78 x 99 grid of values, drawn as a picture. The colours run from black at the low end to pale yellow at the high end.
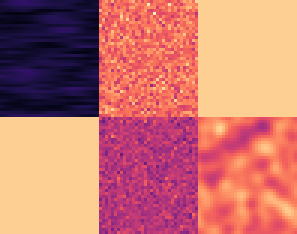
The table splits into 2 rows of 3 panels. Panel 1,1: very low, streaked across, faint in contrast. Panel 1,2: high, fine-grained. Panel 1,3: very high, flat. Panel 2,1: very high, flat. Panel 2,2: middling, fine-grained. Panel 2,3: high, blotchy.
